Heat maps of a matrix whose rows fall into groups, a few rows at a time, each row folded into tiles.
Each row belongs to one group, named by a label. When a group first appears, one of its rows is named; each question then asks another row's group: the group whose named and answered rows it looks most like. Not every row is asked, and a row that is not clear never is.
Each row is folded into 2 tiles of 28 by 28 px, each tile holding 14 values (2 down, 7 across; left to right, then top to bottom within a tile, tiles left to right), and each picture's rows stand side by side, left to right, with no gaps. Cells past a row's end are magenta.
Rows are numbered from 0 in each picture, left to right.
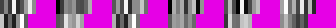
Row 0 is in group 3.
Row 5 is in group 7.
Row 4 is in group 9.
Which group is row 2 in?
3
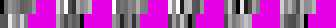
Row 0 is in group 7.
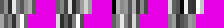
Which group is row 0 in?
3
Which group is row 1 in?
3
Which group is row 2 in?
7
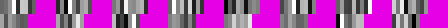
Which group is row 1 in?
3
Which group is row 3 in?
7
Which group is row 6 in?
9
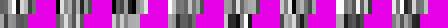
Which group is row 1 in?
7
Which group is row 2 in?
3
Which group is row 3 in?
7
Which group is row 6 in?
7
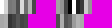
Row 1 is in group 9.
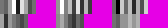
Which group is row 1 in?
7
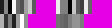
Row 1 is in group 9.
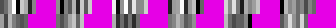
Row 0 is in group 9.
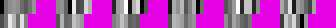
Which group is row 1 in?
9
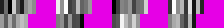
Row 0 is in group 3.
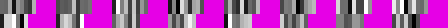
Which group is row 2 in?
7
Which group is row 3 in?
3
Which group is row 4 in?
9
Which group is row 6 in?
9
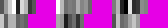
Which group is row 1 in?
7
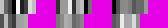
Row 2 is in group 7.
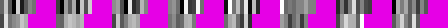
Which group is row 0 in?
9
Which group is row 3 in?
9
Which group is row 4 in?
7
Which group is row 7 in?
7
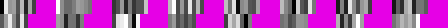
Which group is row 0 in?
7
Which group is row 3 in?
7
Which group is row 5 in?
9
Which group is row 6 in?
3
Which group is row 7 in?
3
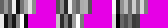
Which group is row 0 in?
3
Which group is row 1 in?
3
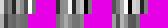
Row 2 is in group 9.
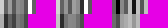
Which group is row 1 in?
9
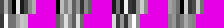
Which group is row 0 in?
9
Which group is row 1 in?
7
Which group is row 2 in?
3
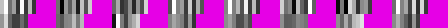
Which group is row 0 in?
7
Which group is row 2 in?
9
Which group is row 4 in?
7
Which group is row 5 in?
9
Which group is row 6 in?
3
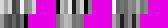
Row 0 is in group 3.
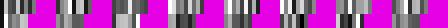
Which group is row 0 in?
9
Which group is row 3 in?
7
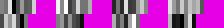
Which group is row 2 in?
3
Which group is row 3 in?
3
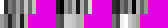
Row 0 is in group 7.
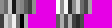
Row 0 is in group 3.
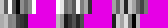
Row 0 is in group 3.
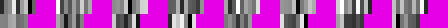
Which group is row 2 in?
3
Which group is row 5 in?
3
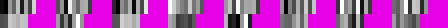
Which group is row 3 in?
7
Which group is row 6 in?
7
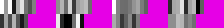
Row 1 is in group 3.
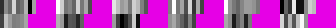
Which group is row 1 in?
7
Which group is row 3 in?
7
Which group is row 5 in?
3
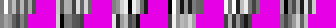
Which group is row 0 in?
7
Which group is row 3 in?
9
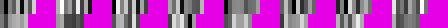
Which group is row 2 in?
7
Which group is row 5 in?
9
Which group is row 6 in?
3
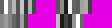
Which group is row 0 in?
7
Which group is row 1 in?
3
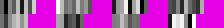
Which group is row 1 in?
7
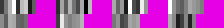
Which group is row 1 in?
9
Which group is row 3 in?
7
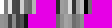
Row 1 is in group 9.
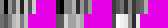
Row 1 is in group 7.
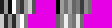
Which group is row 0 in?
3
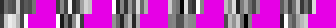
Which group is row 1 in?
3
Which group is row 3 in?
9
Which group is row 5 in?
9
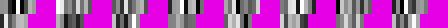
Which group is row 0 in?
9
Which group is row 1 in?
7
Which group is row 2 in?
3
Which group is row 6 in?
7
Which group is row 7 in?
3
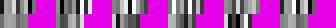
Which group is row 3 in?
7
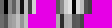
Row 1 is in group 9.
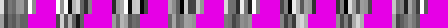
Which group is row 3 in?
9
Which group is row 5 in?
3
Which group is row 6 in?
3
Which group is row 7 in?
9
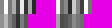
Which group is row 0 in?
7
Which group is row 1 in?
9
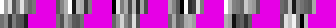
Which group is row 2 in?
7
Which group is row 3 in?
9
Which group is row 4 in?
7
